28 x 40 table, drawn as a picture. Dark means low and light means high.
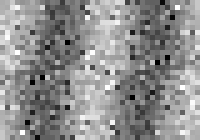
Histogram: bell-shaped. Seam: none. Stripes: upright, repeating 2 times. Symmetry: a half turn.
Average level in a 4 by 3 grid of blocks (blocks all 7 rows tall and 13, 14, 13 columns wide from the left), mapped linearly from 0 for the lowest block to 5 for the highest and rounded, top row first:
3 5 0 | 3 5 0 | 0 5 3 | 0 5 3
